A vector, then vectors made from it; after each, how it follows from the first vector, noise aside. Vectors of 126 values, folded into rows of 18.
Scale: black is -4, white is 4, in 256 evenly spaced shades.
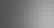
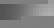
partly zeroed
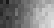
scaled up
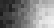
scaled up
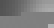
partly zeroed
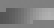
partly zeroed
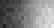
scaled up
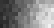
scaled up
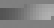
partly zeroed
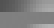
partly zeroed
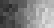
scaled up
